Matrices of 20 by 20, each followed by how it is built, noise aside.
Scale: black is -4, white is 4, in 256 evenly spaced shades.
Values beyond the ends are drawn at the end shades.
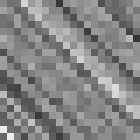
Toeplitz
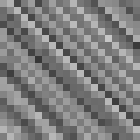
Toeplitz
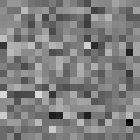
low rank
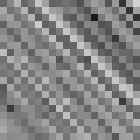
Toeplitz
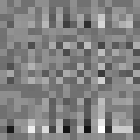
low rank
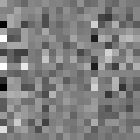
low rank
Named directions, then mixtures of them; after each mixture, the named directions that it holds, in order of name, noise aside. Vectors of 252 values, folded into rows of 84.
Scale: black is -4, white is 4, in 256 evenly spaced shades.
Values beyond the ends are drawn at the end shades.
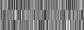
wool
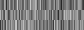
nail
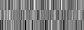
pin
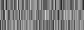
nail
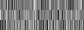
nail, pin, wool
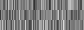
nail, pin, wool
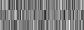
nail, wool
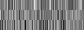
nail, pin, wool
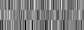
pin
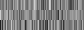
nail, pin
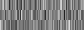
nail, wool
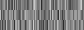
nail, pin, wool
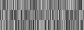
nail, wool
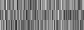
nail
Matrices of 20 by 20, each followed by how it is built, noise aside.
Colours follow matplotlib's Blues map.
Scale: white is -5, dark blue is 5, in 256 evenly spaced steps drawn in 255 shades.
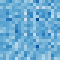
low rank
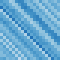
Toeplitz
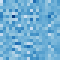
low rank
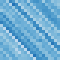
Toeplitz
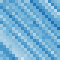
Toeplitz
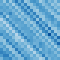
Toeplitz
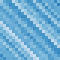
Toeplitz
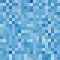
low rank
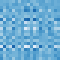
low rank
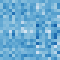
low rank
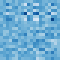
low rank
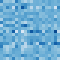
low rank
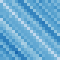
Toeplitz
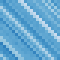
Toeplitz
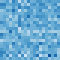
low rank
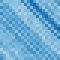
Toeplitz
